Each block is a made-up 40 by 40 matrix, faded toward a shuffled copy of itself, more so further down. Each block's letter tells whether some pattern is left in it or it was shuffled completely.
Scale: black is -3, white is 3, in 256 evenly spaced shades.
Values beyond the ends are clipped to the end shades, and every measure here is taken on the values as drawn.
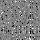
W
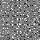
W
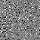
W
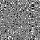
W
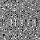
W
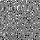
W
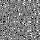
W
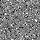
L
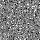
L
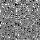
W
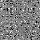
W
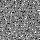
L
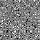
W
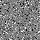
L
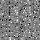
W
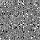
W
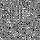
W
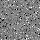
L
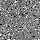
L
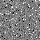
L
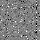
W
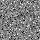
L
